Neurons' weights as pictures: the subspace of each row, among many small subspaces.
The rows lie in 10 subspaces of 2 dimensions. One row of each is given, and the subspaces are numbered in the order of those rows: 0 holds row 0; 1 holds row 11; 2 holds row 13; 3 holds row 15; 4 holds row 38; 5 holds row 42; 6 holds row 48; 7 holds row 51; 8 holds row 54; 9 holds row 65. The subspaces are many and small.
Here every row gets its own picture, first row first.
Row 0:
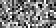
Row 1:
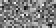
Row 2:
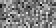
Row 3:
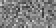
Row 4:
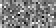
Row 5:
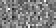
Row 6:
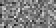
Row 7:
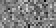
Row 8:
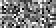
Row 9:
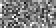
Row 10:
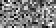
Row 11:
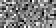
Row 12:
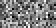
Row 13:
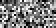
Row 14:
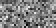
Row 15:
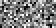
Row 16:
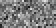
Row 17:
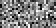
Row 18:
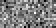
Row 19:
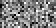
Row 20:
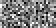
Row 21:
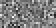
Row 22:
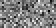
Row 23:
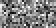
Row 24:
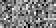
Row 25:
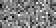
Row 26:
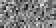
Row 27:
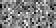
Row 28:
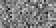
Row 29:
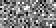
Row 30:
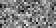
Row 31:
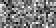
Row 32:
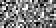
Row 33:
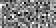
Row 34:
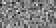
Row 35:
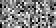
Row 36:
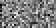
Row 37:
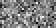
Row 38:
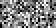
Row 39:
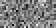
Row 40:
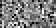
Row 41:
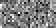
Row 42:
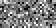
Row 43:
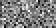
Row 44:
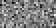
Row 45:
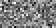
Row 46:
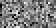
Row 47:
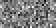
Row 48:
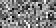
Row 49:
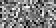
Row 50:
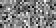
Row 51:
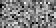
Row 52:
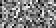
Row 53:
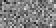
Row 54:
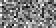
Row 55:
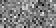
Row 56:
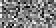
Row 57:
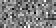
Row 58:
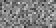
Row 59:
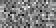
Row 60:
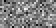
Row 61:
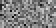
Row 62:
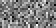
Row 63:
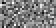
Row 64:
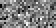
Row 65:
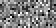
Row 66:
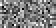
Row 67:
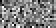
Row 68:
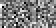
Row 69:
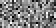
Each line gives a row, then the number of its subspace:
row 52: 8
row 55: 9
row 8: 4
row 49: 8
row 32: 1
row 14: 2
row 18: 6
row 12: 6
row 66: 4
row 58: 5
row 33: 9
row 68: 9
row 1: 3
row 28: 0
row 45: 3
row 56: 8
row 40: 6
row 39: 1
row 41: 9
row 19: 7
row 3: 8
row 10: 3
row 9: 7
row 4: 4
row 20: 7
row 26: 1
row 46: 7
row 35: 4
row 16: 2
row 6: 8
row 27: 4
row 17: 6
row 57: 6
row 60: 5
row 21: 1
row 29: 5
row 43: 9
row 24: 6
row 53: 5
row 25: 7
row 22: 9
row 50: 4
